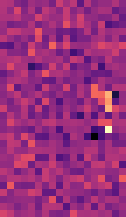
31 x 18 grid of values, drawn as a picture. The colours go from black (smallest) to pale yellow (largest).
Grain: fine. Odd patch: rougher, in the middle right. Stripes: none. Roughest part: middle right. Slope: none. Mirror symmetry: none.
